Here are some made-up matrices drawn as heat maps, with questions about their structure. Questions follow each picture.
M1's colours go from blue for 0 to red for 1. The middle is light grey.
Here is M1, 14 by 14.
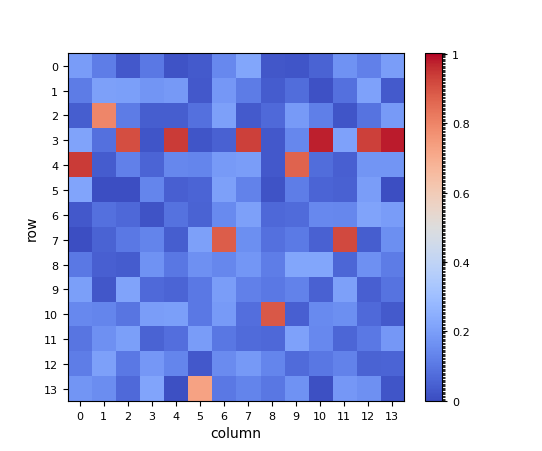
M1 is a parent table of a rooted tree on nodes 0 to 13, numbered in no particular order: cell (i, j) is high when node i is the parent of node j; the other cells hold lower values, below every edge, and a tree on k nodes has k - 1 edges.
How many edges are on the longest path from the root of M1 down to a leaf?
2
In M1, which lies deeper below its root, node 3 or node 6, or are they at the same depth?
node 6
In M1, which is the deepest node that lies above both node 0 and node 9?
4
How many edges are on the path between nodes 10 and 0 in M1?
3
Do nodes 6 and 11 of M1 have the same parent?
yes
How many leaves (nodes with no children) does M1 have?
8
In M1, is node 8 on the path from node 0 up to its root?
no
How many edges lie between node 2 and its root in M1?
1
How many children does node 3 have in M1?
6
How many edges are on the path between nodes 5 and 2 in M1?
3
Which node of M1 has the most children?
3
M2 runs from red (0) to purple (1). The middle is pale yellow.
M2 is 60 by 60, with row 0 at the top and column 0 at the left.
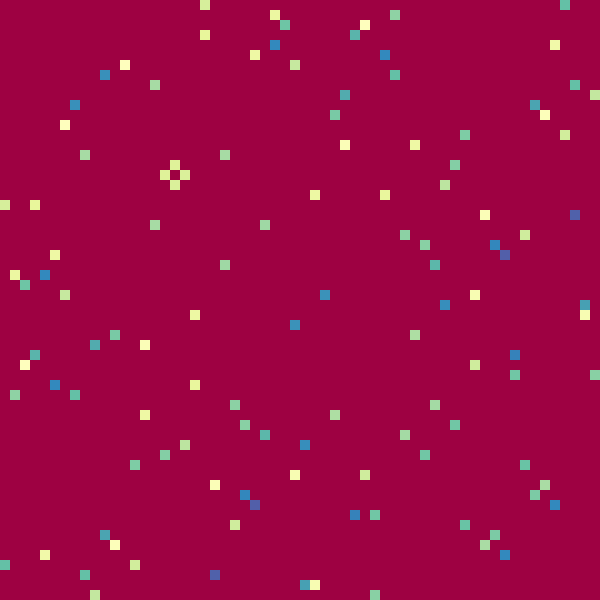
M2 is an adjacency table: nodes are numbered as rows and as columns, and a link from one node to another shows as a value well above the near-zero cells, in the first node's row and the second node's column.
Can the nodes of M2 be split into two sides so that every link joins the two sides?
yes
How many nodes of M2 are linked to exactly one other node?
3
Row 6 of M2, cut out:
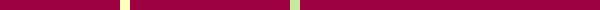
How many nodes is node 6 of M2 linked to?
2
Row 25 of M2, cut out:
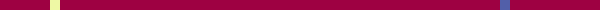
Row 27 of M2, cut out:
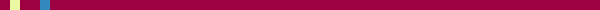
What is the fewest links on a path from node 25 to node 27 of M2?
4
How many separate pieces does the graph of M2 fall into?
3
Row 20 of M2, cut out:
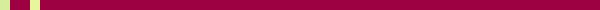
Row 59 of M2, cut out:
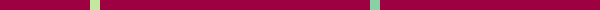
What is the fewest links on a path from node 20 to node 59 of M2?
5
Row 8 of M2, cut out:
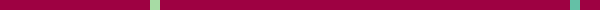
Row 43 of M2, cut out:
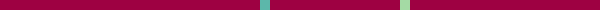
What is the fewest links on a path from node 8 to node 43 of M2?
4
